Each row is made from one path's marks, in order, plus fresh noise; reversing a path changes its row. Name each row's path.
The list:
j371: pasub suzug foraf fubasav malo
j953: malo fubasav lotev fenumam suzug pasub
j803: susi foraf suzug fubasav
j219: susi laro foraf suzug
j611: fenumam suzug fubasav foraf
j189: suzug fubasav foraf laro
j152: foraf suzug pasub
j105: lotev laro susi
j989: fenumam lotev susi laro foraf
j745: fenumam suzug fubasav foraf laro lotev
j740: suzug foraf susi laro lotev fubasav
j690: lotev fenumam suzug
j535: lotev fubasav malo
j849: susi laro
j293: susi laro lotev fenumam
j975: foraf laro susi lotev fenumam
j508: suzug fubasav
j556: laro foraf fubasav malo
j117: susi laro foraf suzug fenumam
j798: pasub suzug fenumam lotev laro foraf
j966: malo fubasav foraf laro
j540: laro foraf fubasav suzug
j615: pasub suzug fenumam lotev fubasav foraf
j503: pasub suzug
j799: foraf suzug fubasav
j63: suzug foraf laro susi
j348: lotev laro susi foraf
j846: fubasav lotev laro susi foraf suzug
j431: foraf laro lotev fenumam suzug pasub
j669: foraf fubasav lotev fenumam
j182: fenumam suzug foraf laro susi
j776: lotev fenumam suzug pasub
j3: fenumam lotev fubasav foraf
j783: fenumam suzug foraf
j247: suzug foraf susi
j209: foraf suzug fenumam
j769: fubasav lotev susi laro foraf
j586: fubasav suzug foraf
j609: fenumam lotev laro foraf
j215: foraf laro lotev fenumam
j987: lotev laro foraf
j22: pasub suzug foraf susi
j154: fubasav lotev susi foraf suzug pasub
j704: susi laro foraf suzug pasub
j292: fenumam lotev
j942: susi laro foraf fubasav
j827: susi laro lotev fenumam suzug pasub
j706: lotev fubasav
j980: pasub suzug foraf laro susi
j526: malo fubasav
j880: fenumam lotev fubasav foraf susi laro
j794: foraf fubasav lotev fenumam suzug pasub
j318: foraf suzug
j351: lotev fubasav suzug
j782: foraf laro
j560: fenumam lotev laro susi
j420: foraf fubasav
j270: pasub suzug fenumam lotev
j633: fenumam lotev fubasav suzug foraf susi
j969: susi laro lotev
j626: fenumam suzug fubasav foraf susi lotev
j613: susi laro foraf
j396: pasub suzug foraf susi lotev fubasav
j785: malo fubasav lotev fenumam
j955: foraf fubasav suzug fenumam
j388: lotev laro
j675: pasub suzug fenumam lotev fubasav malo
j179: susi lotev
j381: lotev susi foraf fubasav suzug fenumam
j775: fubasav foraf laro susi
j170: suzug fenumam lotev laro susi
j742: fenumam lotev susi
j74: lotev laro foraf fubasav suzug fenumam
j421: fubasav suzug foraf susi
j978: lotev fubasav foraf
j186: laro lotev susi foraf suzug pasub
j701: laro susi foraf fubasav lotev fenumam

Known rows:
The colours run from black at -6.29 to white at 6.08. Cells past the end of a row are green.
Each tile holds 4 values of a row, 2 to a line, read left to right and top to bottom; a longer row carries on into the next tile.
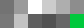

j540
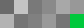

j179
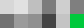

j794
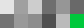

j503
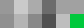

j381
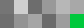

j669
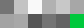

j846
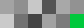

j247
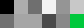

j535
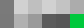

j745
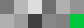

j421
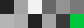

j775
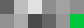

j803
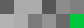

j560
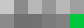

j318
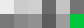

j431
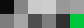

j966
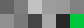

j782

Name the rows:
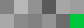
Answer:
j975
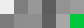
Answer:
j209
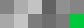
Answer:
j170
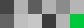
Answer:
j785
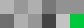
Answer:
j955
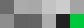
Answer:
j987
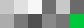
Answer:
j186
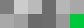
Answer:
j633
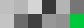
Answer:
j22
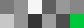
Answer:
j63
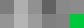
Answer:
j293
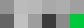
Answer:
j74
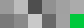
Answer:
j292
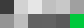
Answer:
j740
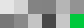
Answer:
j270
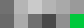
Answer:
j799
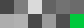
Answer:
j849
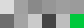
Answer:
j690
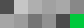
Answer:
j969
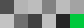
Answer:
j348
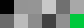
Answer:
j526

